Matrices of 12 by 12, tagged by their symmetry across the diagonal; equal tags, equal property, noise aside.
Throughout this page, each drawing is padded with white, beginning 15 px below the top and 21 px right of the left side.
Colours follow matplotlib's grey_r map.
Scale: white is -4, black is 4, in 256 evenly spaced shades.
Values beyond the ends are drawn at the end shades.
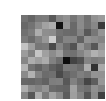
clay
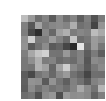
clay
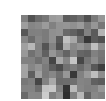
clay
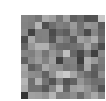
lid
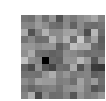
clay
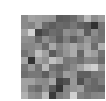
clay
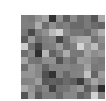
lid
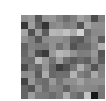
clay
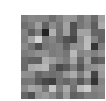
lid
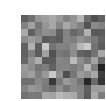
clay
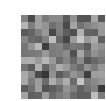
lid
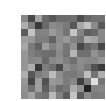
lid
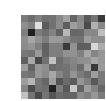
lid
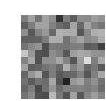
lid
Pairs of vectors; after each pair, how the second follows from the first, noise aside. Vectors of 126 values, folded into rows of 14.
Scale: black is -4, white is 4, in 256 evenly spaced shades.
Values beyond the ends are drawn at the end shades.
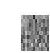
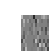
partly zeroed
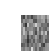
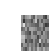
shuffled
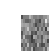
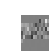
partly zeroed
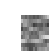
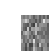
shuffled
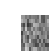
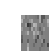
partly zeroed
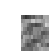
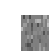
partly zeroed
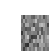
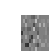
partly zeroed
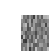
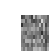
shuffled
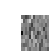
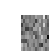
shuffled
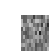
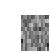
shuffled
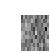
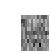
shuffled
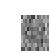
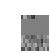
partly zeroed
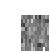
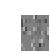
partly zeroed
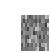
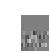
partly zeroed
